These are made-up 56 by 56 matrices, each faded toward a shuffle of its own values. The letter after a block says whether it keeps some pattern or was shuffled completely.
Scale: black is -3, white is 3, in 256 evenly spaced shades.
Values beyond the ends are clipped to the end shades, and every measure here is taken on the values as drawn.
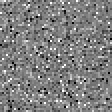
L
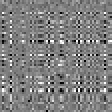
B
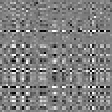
B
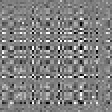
B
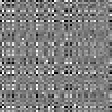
B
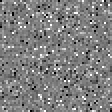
L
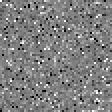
L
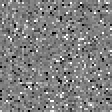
L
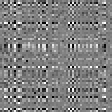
B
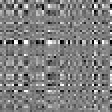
B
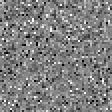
L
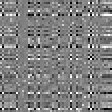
B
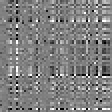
B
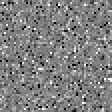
L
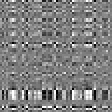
B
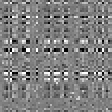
B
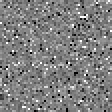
L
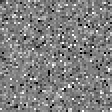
L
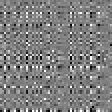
B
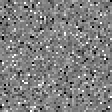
L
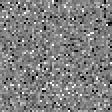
L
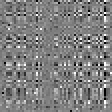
B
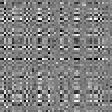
B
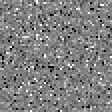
L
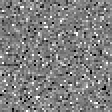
L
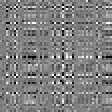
B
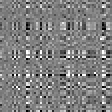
B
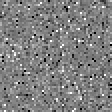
L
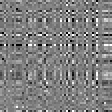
B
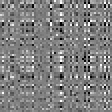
B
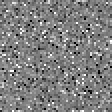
L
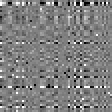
B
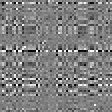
B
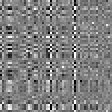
B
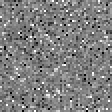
L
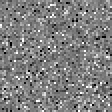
L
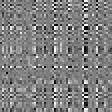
B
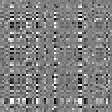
B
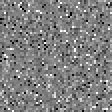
L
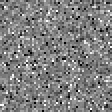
L
